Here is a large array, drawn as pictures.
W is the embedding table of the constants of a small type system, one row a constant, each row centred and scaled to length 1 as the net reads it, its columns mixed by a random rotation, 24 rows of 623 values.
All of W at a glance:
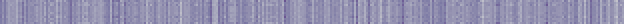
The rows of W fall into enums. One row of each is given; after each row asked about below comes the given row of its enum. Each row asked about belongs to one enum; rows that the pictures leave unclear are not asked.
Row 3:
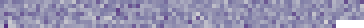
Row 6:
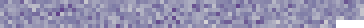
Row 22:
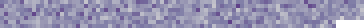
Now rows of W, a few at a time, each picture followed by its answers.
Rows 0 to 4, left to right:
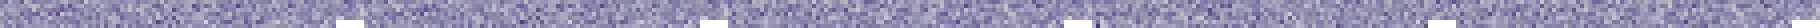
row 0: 6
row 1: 6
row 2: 22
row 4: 22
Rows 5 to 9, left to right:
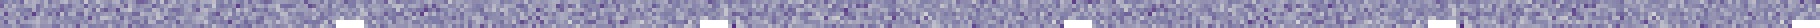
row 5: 22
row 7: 3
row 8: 6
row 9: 3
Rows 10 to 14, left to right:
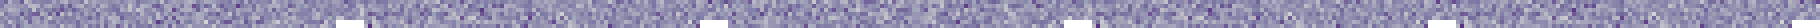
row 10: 6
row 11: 3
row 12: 22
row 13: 3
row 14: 3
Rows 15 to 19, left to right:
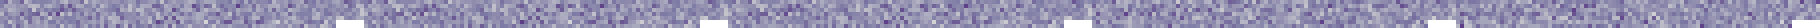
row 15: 6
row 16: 6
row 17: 6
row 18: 22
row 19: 3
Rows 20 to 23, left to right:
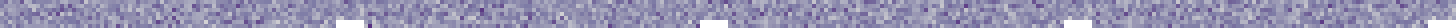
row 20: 6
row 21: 3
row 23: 22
